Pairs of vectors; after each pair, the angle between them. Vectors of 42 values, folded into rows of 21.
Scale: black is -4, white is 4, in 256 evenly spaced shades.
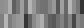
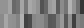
nearly parallel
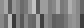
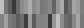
orthogonal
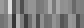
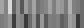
nearly parallel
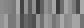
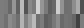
nearly opposite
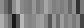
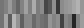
partly opposed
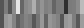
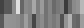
nearly parallel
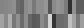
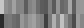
partly opposed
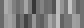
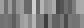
partly opposed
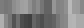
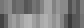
nearly opposite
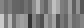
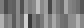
partly aligned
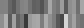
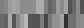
nearly opposite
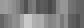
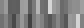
partly opposed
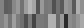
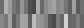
nearly opposite
